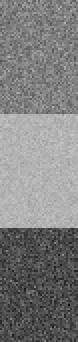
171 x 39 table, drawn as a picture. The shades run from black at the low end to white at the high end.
The table splits into 3 rows of 1 panel. Panel 1,1: middling, fine-grained. Panel 2,1: high, fine-grained, faint in contrast. Panel 3,1: low, fine-grained.
